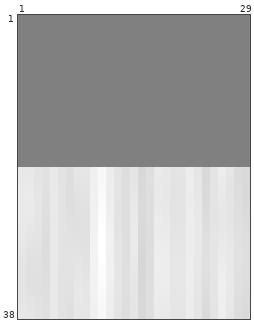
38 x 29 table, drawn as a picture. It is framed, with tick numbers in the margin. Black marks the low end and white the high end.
It is made of 2 by 1 panels. Panel 1,1: middling, flat. Panel 2,1: very high, streaked downward, faint in contrast.
